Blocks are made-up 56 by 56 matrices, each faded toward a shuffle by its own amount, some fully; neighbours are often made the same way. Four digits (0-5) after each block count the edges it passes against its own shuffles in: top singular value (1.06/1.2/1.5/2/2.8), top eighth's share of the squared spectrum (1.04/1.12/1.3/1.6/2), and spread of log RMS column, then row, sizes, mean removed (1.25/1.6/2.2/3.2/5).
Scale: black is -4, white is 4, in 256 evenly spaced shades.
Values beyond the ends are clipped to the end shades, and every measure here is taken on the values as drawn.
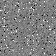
1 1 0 0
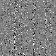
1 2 2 0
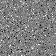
0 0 0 0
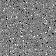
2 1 0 0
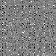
4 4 2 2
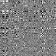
4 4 3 2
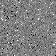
2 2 0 0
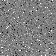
0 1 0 0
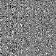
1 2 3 0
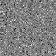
3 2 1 0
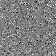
2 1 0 0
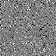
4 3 1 1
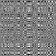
5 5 3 3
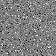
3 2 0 0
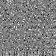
3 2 0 1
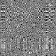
4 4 2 2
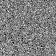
0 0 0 0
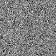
2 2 1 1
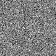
0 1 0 0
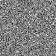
0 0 0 0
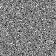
0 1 0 0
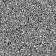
0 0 0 0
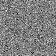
0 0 0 0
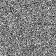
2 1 0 0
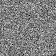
0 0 0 0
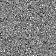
0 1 1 0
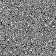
0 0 0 0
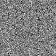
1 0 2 0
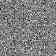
1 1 2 0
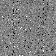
2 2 1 0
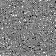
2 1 0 0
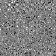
3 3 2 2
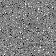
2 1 0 0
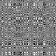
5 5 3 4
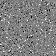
1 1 0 0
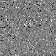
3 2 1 1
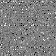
3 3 0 2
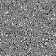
3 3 0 2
